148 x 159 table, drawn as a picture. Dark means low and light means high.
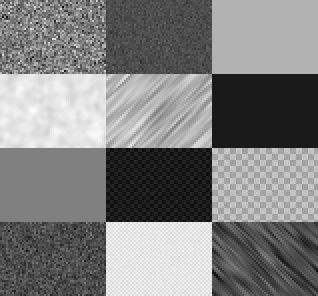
It is made of 4 by 3 panels. Panel 1,1: middling, fine-grained, strong in contrast. Panel 1,2: low, fine-grained, faint in contrast. Panel 1,3: high, flat. Panel 2,1: very high, blotchy, faint in contrast. Panel 2,2: high, slanting up to the right. Panel 2,3: very low, flat. Panel 3,1: middling, flat. Panel 3,2: very low, checkered, faint in contrast. Panel 3,3: high, checkered. Panel 4,1: low, fine-grained. Panel 4,2: very high, checkered, faint in contrast. Panel 4,3: low, slanting down to the right.
